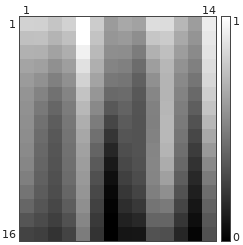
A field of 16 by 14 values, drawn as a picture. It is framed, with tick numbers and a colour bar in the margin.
The histogram is bell-shaped. Overall the values sit about 50% of the way up the scale. The bottom middle is the ninth with the lowest average. Streaks run downward. Values rise toward the top.
